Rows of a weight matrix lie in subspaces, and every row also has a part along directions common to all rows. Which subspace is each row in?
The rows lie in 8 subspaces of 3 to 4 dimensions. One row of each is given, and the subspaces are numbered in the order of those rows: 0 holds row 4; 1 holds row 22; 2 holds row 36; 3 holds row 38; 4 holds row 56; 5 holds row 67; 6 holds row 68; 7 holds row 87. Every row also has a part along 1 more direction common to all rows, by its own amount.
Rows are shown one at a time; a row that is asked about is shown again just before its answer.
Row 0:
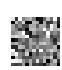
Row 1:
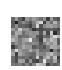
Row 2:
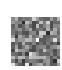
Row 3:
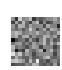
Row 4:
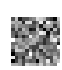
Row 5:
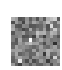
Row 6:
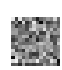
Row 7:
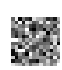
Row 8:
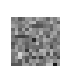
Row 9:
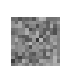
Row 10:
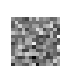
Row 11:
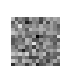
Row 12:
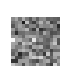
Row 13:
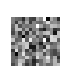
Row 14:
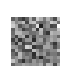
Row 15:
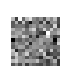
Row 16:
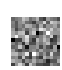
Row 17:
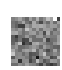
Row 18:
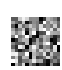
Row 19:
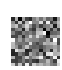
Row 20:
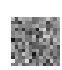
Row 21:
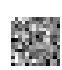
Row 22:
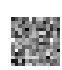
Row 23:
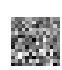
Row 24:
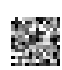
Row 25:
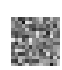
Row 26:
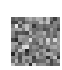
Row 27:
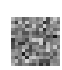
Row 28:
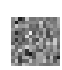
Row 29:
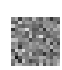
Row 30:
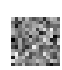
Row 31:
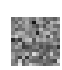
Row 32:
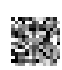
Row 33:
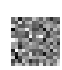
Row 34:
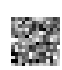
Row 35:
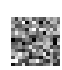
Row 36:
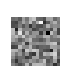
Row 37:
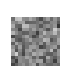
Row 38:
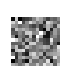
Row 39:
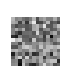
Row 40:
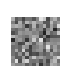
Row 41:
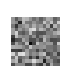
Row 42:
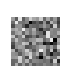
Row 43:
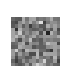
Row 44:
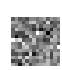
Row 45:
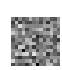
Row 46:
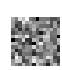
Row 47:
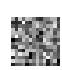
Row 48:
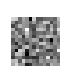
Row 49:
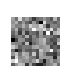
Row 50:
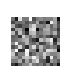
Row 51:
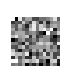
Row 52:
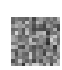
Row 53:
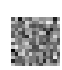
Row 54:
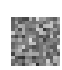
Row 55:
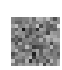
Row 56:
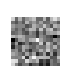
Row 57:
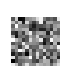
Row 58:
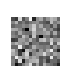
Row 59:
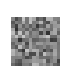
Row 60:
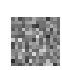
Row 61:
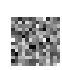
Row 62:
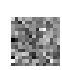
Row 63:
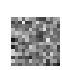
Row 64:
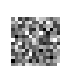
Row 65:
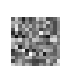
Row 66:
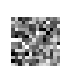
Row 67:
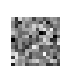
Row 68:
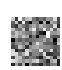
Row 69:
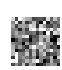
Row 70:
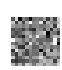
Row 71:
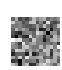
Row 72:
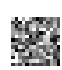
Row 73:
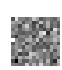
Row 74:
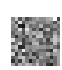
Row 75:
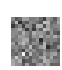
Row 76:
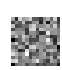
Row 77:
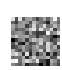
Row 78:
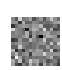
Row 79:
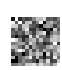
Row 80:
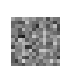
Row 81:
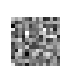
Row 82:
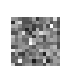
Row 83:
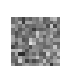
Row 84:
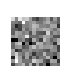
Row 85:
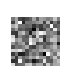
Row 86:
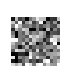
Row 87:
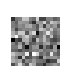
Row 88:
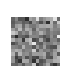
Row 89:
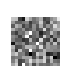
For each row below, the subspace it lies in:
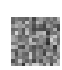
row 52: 7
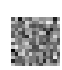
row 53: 5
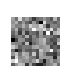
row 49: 2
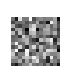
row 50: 1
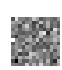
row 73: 4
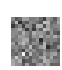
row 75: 4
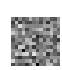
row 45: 0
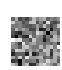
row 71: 7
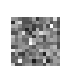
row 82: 5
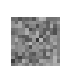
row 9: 4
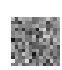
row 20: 3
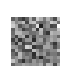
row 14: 3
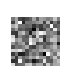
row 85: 5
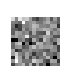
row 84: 0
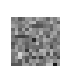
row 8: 3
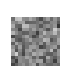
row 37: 4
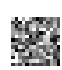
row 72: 0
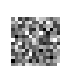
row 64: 0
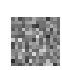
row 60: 3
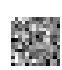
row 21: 0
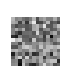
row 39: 7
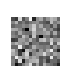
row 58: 1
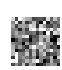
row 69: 2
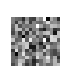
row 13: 2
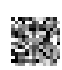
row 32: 6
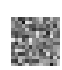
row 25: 5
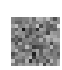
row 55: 3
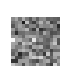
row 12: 3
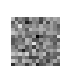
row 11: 0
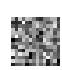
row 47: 2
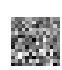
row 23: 3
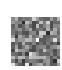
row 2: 4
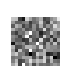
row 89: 6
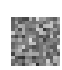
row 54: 0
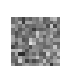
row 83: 5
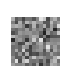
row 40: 4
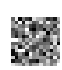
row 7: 1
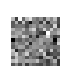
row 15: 6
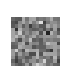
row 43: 2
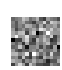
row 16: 7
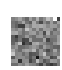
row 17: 0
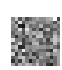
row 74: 0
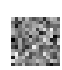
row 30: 5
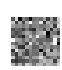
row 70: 6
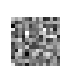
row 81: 1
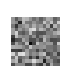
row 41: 5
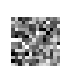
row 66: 7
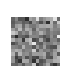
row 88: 0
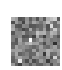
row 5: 5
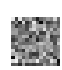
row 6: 7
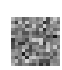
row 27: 4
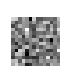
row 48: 1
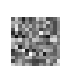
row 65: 2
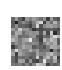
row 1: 2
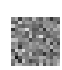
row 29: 1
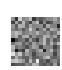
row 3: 7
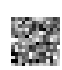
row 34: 6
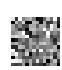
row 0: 5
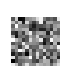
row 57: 6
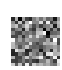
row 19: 6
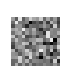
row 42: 6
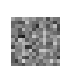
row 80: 3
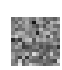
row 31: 7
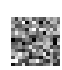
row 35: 3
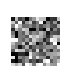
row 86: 5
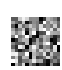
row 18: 7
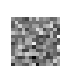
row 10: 0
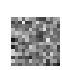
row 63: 2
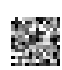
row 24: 1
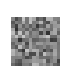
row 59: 2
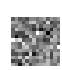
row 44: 7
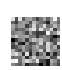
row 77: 4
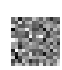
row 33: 1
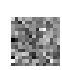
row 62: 3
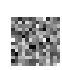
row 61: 2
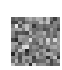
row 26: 6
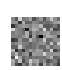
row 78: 1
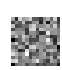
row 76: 1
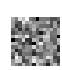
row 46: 0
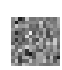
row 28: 6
